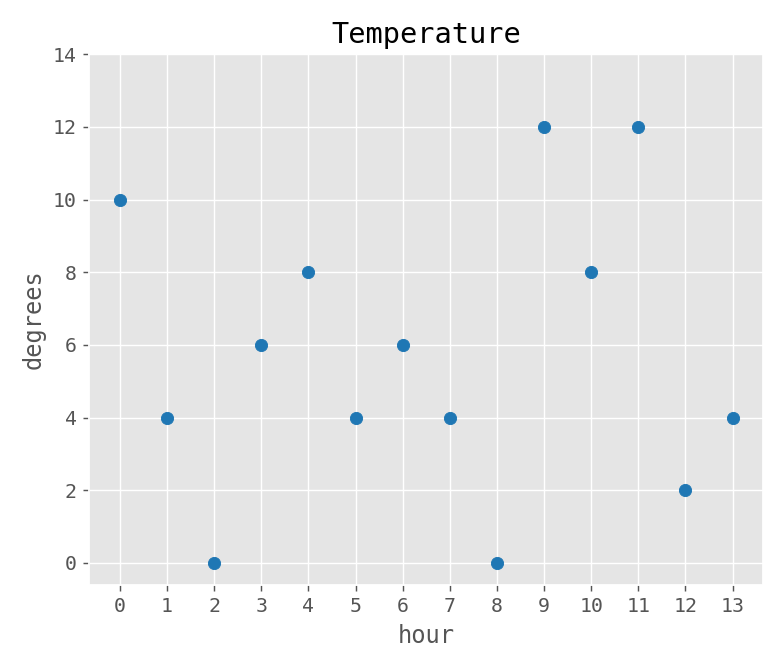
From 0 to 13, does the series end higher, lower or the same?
lower
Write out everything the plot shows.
Title: Temperature
x-axis: hour, ticks 0 1 2 3 4 5 6 7 8 9 10 11 12 13
y-axis: degrees, ticks 0 2 4 6 8 10 12 14
Values:
10 4 0 6 8 4 6 4 0 12 8 12 2 4
